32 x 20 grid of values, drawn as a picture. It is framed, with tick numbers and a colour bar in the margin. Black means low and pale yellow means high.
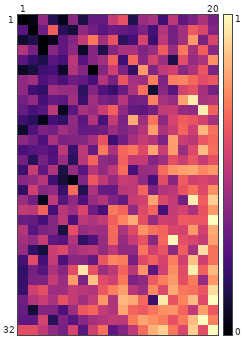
The bottom right is the ninth with the highest average. The ninth with the lowest average is the top left. Overall the values sit about 50% of the way up the scale. Neither half mirrors the other. There are no regular stripes. The histogram is bell-shaped. There is an overall slope up to the bottom right.
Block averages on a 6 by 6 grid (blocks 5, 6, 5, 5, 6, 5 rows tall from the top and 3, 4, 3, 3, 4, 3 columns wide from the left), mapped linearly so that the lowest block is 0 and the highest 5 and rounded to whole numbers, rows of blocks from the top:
012223 / 112233 / 112334 / 212334 / 123344 / 223445
